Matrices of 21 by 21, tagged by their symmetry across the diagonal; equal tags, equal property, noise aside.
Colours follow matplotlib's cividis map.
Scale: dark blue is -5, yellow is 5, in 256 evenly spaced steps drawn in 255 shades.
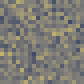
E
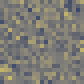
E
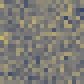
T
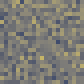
E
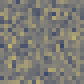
T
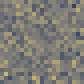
E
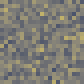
T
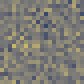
E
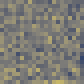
E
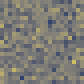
T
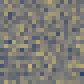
T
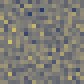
E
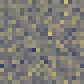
E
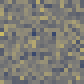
T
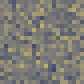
T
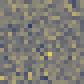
T
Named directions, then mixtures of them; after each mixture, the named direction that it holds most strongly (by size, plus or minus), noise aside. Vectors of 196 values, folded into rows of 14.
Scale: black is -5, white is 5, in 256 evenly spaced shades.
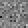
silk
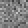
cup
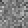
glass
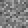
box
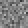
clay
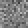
cup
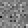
silk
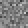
clay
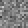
glass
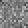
glass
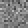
cup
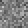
glass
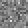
cup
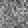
cup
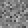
box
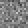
cup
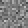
glass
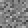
box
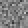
clay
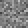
box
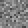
box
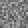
clay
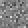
silk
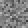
box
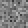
cup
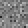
silk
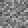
box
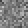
glass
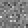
silk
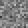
silk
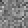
glass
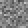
box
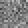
cup
